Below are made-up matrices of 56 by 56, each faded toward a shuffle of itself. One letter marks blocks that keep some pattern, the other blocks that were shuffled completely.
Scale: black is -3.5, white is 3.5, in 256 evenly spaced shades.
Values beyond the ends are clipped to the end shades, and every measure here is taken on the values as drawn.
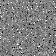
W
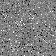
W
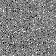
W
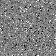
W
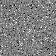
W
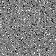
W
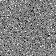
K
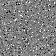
W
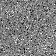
K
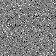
K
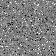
K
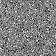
W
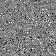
K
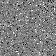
K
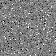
K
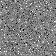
K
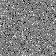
K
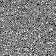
W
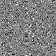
W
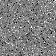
K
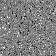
K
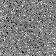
K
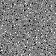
W
